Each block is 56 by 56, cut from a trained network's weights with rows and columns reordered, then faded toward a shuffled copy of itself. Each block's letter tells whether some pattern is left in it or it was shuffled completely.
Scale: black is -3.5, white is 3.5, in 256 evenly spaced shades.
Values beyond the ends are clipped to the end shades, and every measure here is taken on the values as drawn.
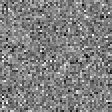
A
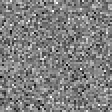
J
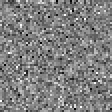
A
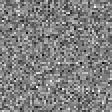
A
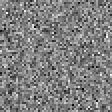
J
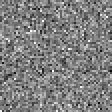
A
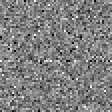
A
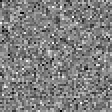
J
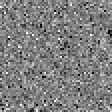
A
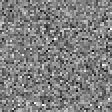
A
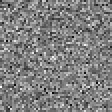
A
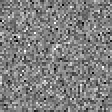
J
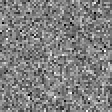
A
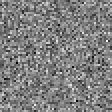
J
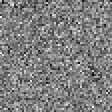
J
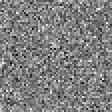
J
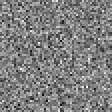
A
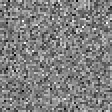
J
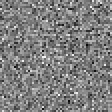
A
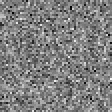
J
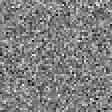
J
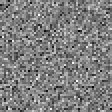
A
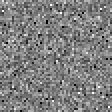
J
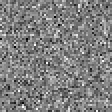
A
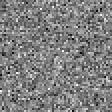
A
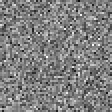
J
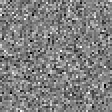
J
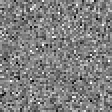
A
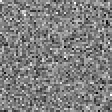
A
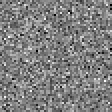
J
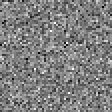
A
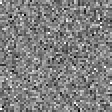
J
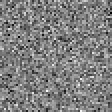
J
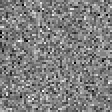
J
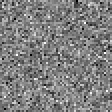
J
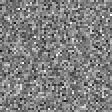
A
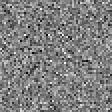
J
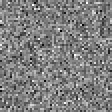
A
